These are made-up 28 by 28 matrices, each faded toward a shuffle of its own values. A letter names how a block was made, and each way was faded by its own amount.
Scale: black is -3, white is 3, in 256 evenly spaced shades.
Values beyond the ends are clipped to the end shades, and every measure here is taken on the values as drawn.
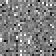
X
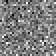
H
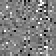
X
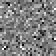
H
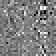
X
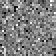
H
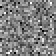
H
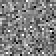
H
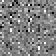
X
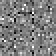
X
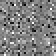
X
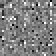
X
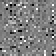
X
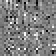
X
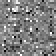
X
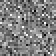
H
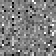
X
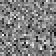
H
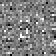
X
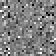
X
